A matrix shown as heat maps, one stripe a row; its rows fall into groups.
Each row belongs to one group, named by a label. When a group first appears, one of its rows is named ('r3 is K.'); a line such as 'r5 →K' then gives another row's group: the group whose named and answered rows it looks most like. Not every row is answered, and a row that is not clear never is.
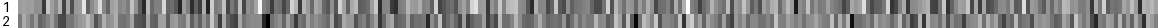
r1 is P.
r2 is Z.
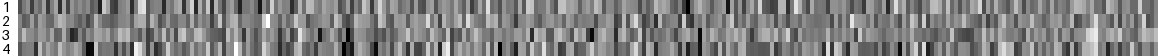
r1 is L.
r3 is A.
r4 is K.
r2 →K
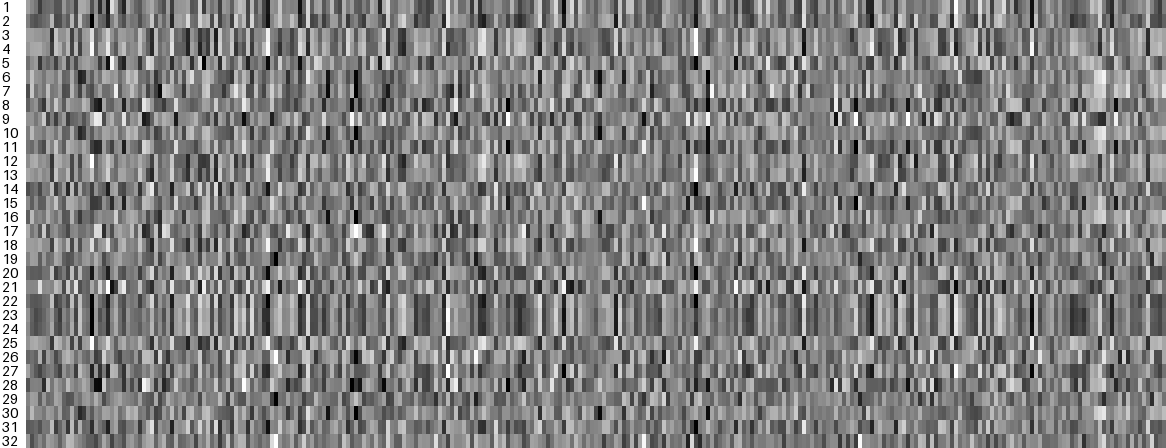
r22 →L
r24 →L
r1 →L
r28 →K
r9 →Z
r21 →P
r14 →L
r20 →L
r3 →P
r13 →P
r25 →P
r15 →K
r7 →A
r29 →Z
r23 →L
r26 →K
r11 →K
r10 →A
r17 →Z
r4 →P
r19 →Z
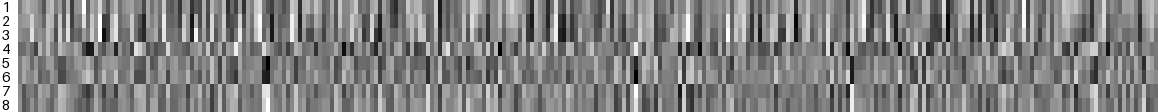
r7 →K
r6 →Z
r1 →P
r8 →K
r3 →P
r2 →P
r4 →K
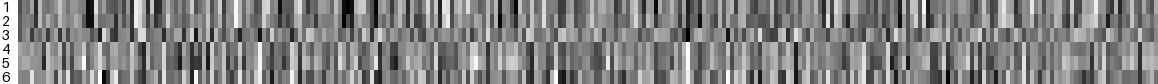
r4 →P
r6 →P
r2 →K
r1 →K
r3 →L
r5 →P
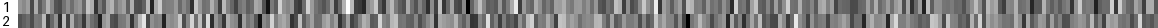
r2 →L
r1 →Z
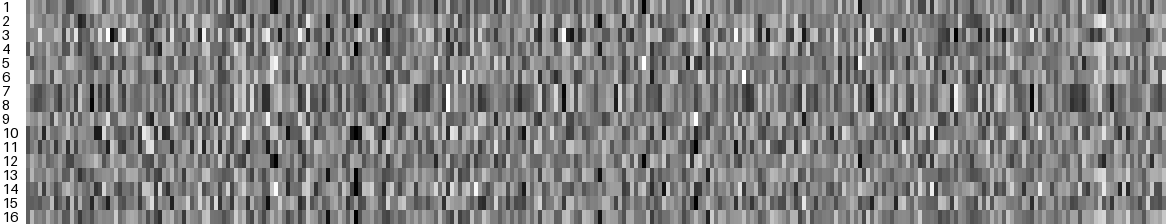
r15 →L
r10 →K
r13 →A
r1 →Z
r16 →A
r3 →P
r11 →L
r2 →A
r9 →P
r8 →L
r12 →Z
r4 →A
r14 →K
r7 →L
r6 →A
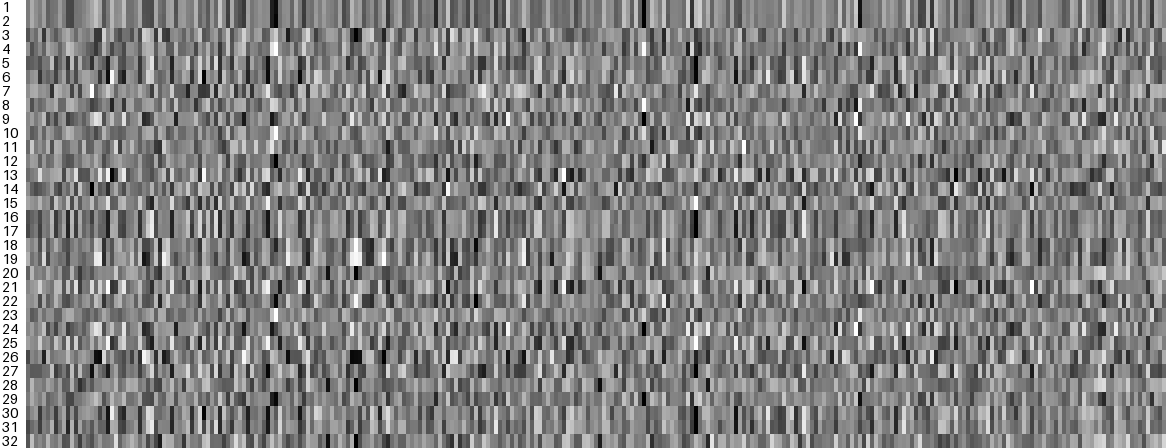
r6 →L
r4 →K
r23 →K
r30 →L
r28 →A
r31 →L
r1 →Z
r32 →A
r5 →L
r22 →Z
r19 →Z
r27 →L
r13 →P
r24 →Z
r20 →A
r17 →L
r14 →L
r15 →P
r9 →Z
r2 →Z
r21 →P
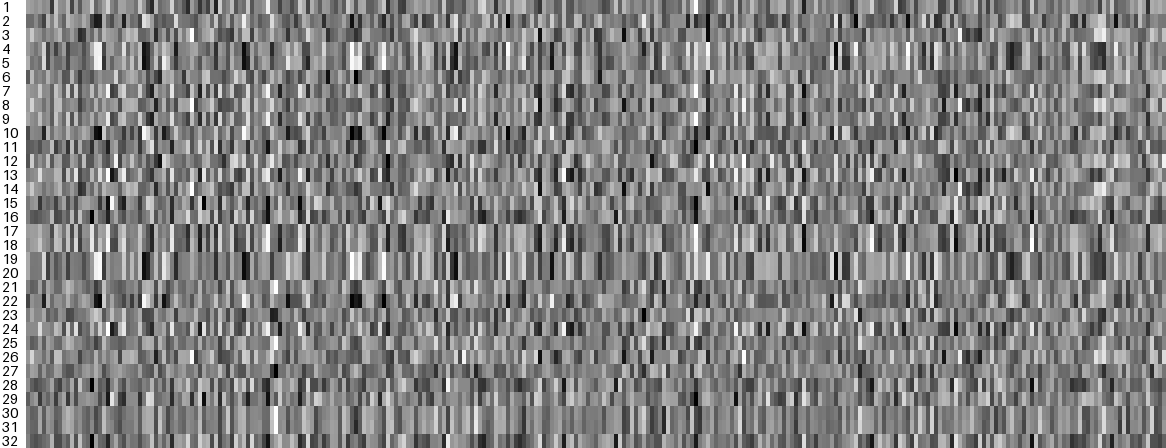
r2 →K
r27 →Z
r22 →K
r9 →P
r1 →P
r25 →K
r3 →A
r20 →Z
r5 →Z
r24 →P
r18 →P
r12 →A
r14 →A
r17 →P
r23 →Z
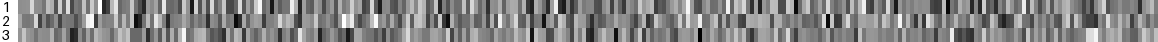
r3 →A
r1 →P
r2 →Z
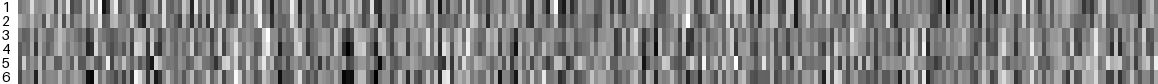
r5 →A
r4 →K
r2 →P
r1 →P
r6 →K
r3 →K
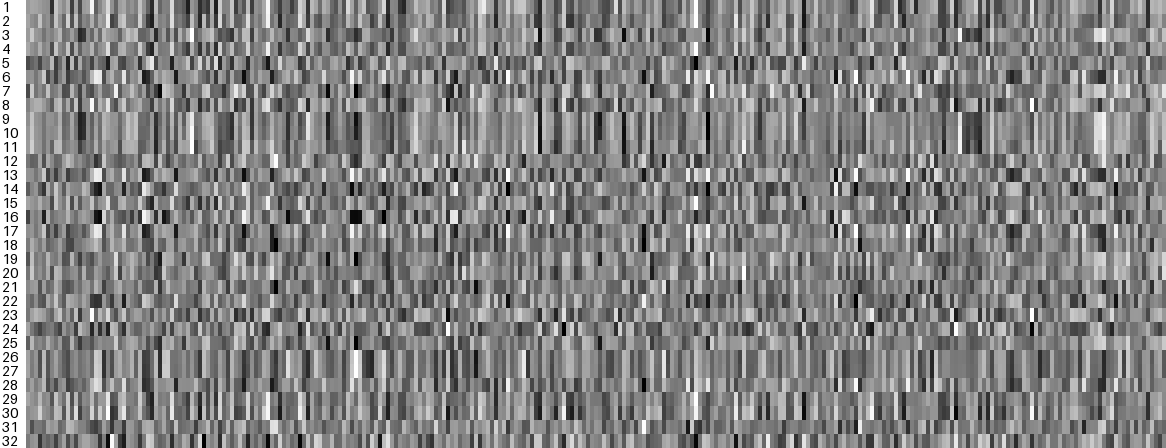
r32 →L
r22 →K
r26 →Z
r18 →Z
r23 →P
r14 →K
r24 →L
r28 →Z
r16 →K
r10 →A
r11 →A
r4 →P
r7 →A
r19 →A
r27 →Z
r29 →P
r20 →A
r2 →P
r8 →P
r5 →L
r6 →Z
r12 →K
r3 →A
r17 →Z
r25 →A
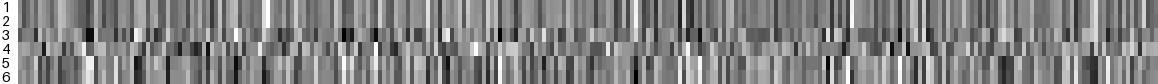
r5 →Z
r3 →K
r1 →K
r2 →K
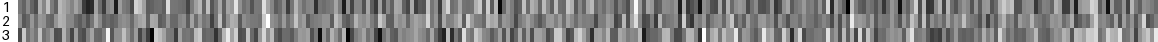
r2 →K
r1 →K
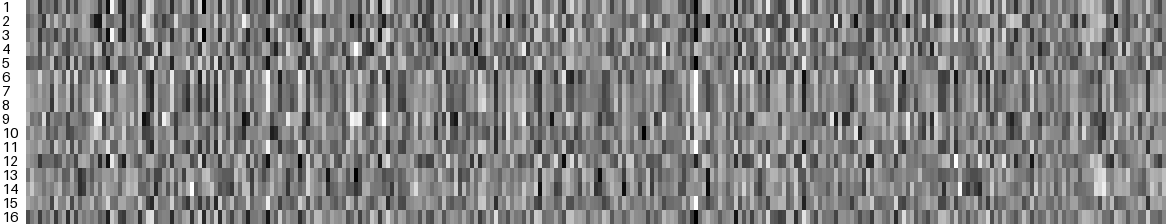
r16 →L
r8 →P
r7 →P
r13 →A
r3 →L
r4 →Z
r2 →K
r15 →P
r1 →L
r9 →Z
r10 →Z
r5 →L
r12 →L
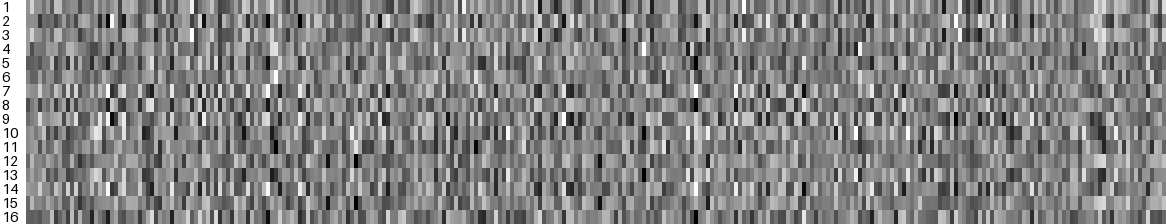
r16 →L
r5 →L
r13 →Z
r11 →Z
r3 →A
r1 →A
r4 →K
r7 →P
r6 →K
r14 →P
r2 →L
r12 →A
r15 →A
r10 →Z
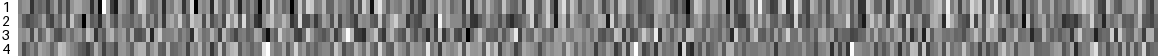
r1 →L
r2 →L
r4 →K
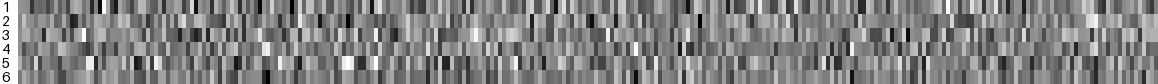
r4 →K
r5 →Z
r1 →L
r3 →P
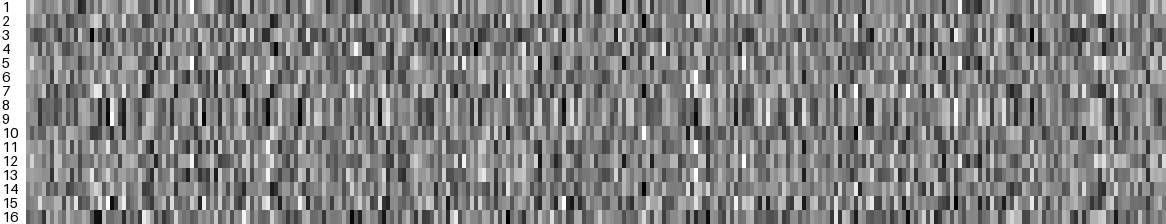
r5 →A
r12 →A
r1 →A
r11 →P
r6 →P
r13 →P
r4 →Z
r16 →K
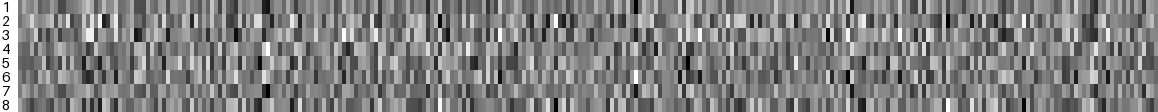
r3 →Z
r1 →Z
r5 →L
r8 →L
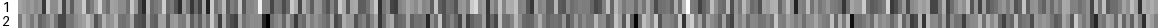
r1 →P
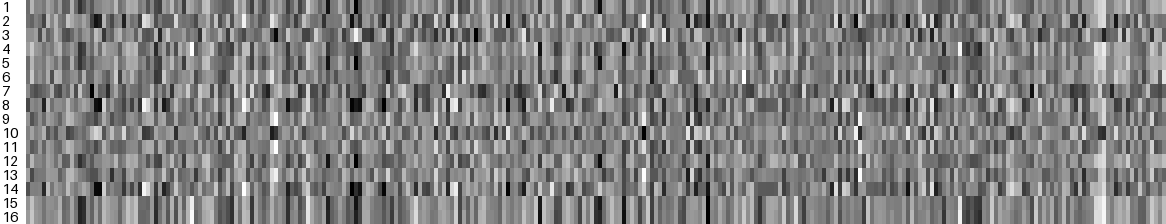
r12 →A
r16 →A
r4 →A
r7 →L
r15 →A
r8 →K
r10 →Z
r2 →K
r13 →K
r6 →A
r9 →K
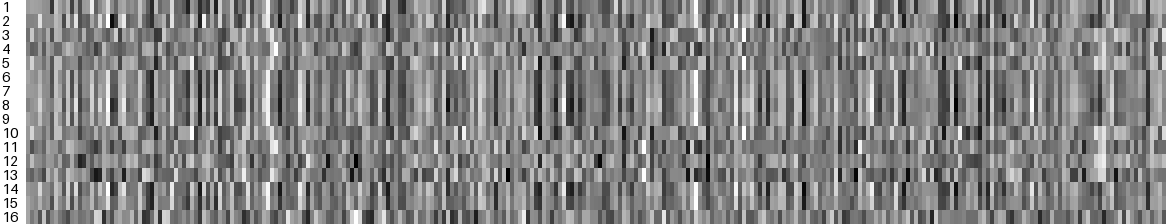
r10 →A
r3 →A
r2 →P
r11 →K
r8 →P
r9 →P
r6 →P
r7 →P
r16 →Z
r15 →P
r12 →A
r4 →K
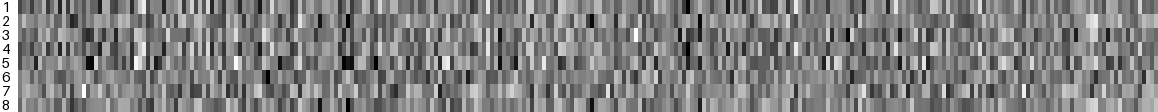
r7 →P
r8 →A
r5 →K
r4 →L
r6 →Z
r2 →A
